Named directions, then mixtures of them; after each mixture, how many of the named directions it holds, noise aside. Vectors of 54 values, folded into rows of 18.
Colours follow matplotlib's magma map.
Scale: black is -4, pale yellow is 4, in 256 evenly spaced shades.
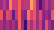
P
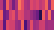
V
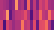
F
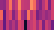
two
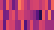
one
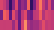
three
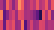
one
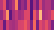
two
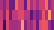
two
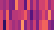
two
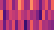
two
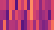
two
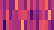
two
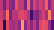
two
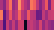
two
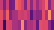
two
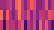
three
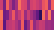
one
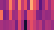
three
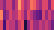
two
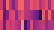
one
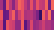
one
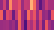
one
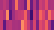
one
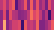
two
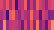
two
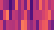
two
